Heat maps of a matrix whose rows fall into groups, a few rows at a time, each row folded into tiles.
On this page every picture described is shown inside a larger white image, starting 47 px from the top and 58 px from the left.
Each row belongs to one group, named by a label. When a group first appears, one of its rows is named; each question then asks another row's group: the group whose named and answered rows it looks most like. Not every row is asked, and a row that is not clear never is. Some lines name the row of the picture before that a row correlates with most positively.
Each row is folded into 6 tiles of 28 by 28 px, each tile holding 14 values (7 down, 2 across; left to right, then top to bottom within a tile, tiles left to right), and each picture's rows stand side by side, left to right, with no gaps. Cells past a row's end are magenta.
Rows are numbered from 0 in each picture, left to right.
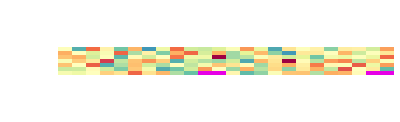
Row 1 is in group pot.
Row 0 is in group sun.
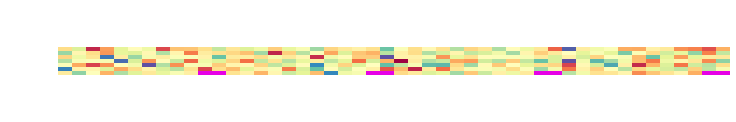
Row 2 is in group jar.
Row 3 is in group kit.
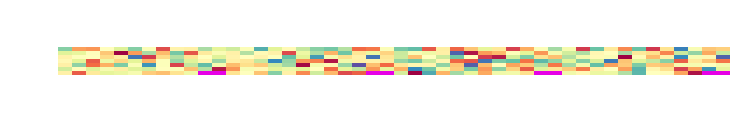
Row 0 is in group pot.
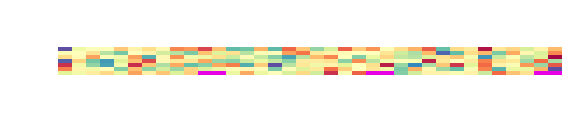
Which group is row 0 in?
kit
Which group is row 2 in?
pot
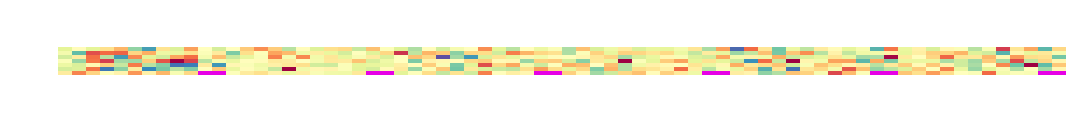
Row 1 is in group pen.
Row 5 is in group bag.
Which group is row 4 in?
pot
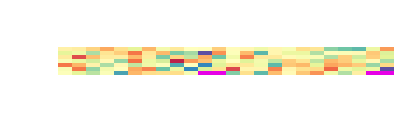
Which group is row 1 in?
jar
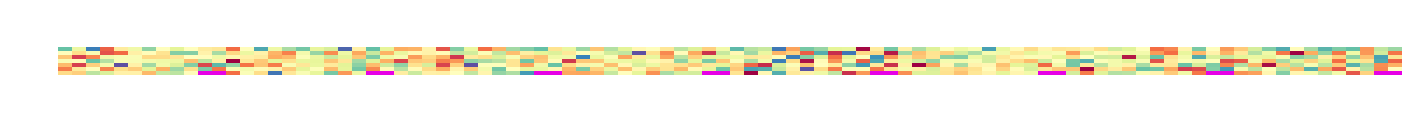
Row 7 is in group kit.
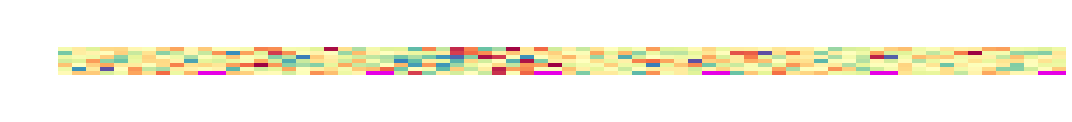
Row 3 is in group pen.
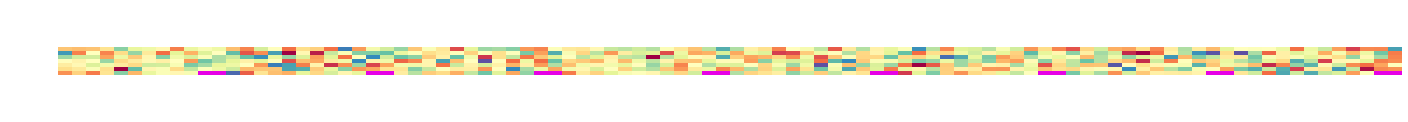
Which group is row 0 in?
pen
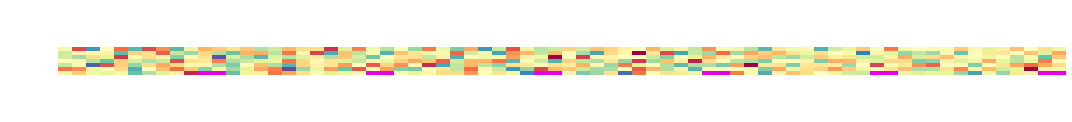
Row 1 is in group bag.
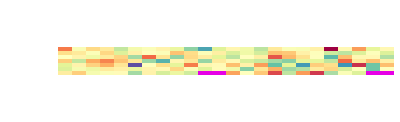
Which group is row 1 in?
bag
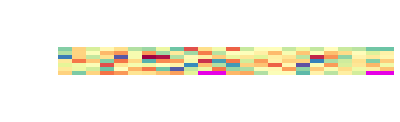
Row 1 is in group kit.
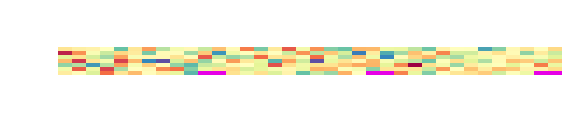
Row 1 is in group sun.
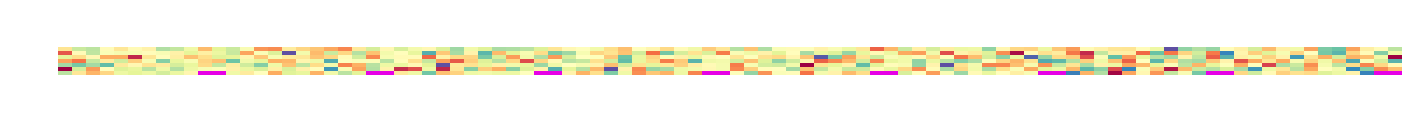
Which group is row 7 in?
sun
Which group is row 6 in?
jar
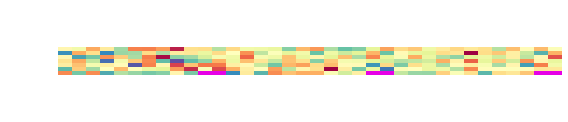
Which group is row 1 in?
jar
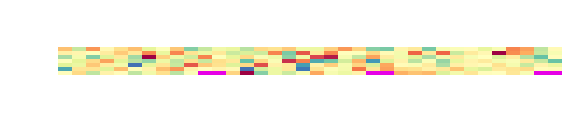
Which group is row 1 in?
kit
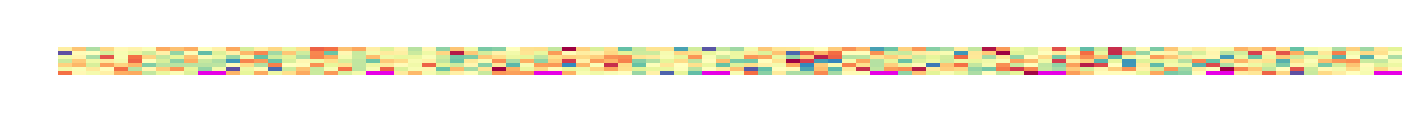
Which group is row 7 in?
pen
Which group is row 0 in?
pen
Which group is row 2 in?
kit
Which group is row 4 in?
kit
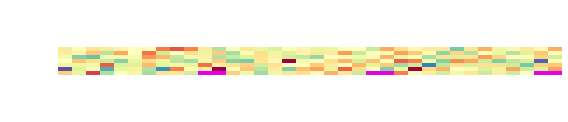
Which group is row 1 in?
pot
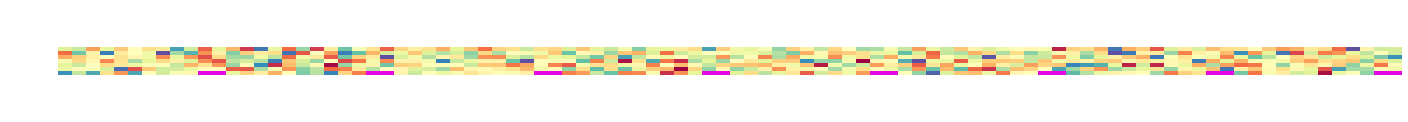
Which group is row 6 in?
pot
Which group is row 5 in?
pot
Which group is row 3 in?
pot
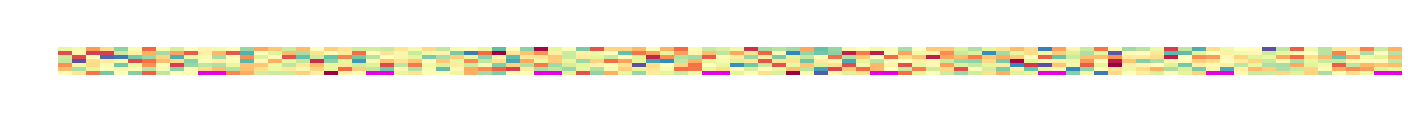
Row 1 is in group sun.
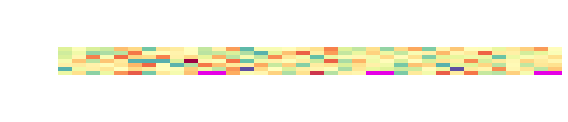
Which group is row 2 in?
bag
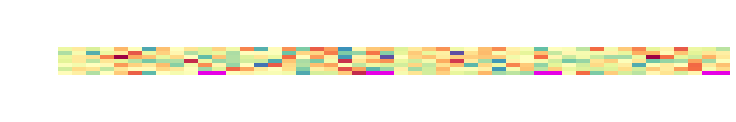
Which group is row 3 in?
kit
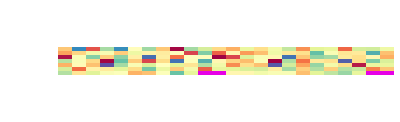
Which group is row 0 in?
sun
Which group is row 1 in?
sun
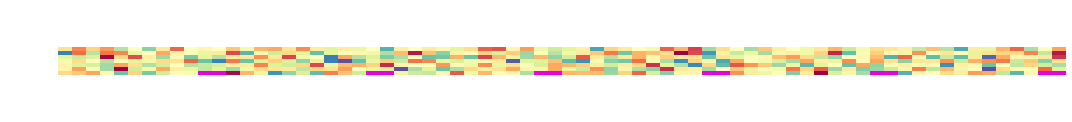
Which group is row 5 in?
sun
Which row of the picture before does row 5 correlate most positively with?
0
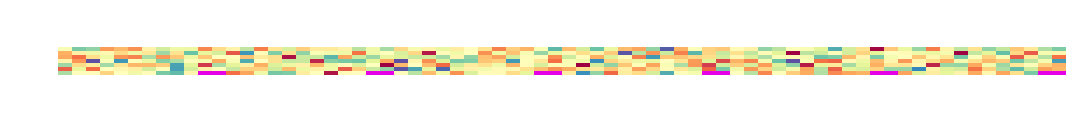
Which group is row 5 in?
sun
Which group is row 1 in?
sun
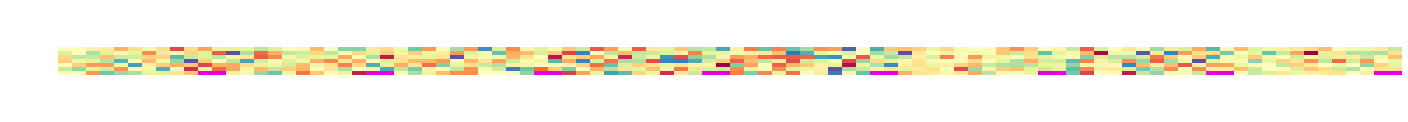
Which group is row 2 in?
sun
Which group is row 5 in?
pen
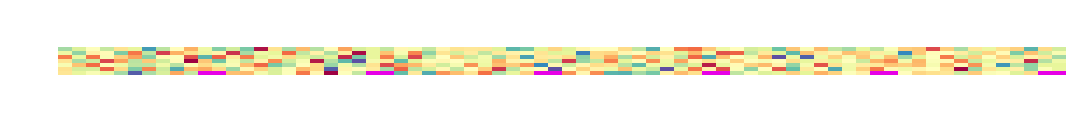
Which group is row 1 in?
sun
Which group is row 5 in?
pen
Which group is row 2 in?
jar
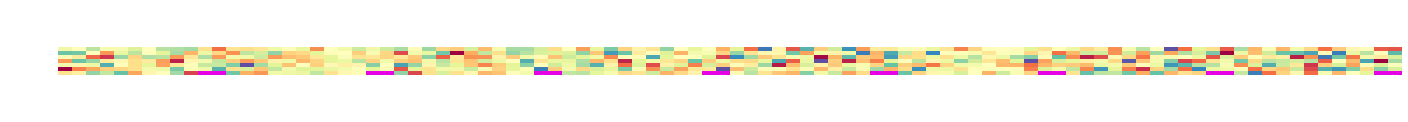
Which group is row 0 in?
jar
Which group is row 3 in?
pot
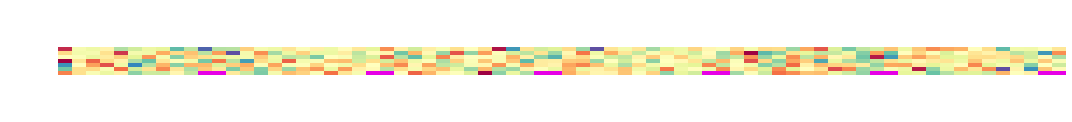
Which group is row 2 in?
bag
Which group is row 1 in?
pot
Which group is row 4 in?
jar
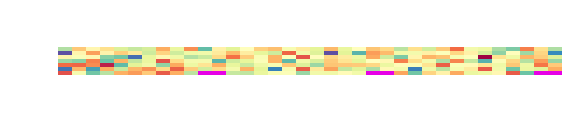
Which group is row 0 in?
pot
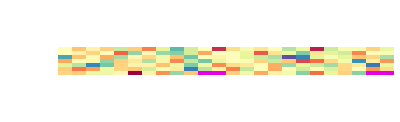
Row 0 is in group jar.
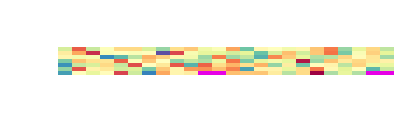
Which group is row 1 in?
bag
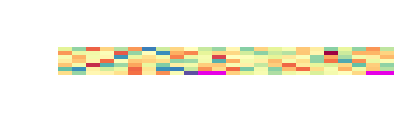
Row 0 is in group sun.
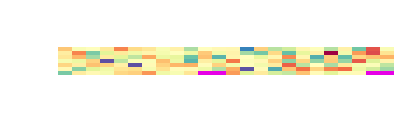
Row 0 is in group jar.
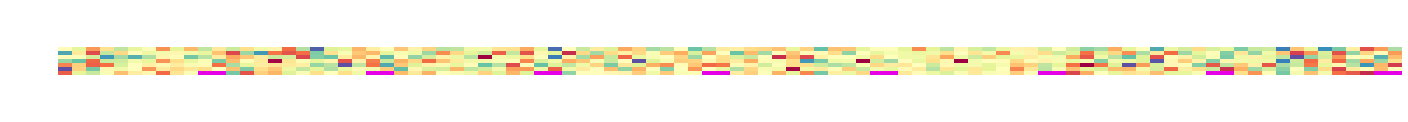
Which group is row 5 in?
pot
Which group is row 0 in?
pot
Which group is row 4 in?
pen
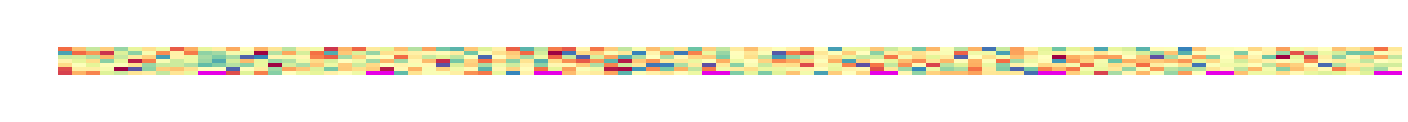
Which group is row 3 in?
pen
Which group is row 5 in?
sun
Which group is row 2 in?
sun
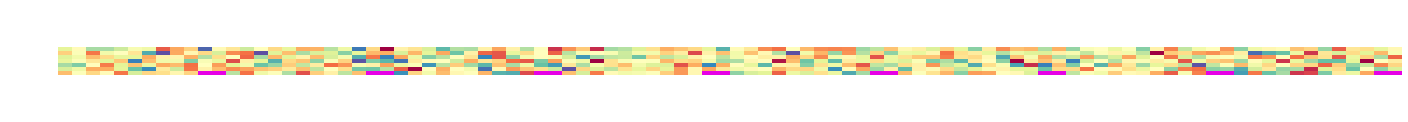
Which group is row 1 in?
jar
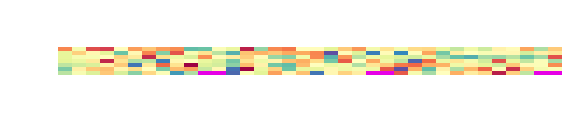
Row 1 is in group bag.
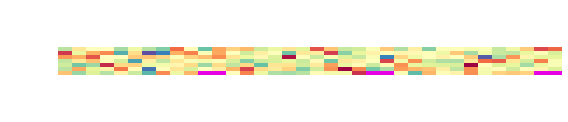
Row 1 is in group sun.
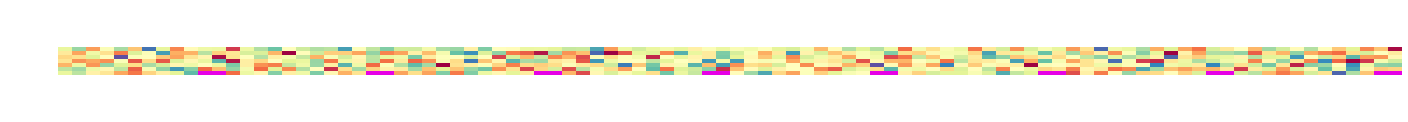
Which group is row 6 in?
pen
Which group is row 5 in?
sun
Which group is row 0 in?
sun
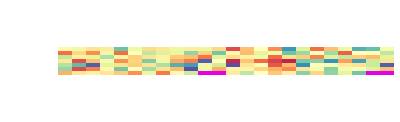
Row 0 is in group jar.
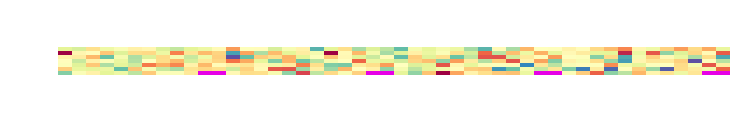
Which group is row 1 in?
pen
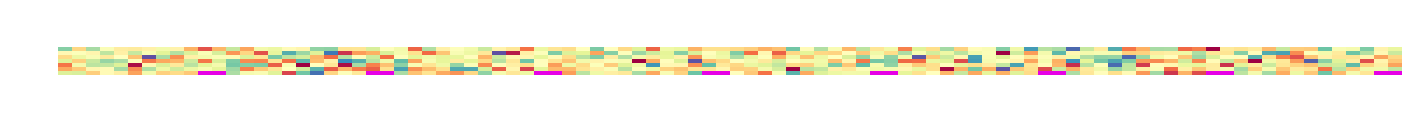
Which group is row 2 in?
bag
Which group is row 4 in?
pen
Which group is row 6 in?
kit
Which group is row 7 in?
pen
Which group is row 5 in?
pen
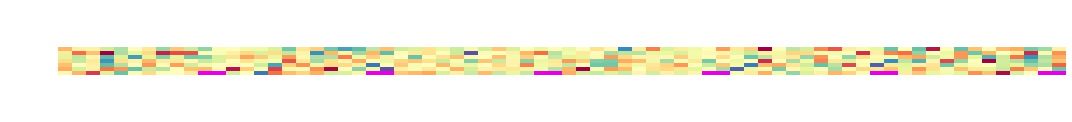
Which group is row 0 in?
pen
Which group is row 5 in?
sun
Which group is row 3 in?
jar
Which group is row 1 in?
jar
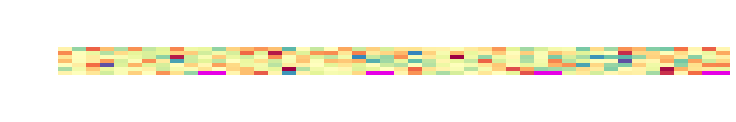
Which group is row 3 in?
kit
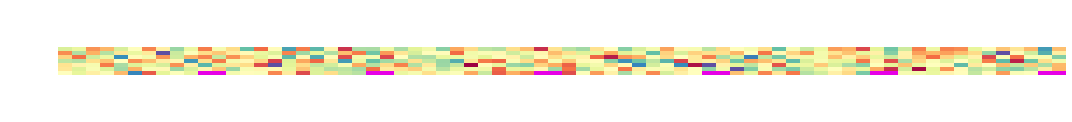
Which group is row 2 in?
kit
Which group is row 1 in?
sun
